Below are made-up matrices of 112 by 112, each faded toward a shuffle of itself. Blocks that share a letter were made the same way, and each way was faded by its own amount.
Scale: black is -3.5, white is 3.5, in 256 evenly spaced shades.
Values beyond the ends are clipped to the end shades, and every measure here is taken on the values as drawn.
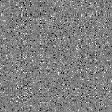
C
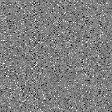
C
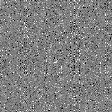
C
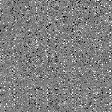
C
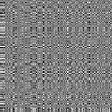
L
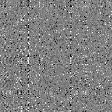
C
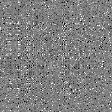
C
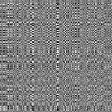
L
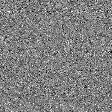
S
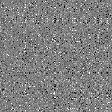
C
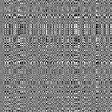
L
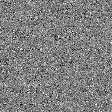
S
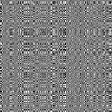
L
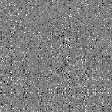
C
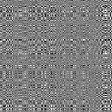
L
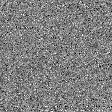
S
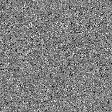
S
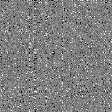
C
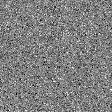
S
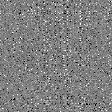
C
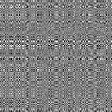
L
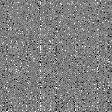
C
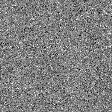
S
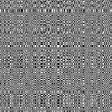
L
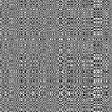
L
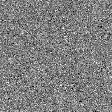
S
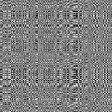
L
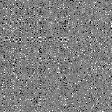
C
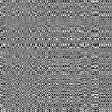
L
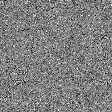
S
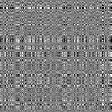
L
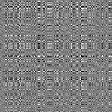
L
